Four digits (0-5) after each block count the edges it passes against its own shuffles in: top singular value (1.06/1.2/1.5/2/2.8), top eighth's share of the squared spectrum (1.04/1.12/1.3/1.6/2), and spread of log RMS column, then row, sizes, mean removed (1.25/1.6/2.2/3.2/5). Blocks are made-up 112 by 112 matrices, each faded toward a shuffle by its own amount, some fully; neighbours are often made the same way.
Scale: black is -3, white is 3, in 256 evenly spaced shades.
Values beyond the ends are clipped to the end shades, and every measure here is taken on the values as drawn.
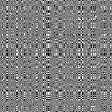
5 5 4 4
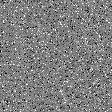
0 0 0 0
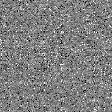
4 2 2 1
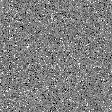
3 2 1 0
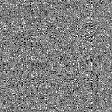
4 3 2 2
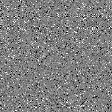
4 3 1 2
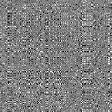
5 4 3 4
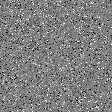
2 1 0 0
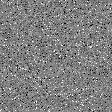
3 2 0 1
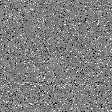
3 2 0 1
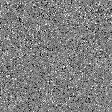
2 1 0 0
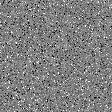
0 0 0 0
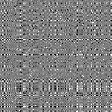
5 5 4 4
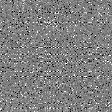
5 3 2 2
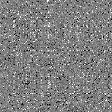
4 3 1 2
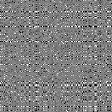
5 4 3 4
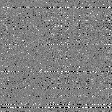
3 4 2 3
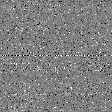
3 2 1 2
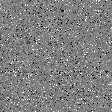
1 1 0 1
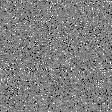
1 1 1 1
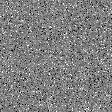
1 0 0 1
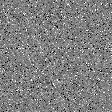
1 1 0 1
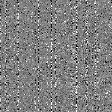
4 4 4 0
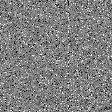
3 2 1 0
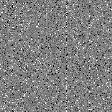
3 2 2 0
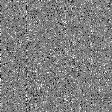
3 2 2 0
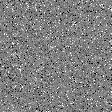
2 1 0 0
